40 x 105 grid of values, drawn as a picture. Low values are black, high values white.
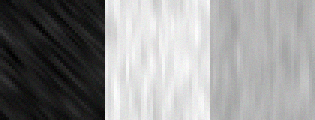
It is made of 1 by 3 panels. Panel 1,1: very low, slanting down to the right, faint in contrast. Panel 1,2: very high, streaked downward, faint in contrast. Panel 1,3: high, streaked downward, faint in contrast.
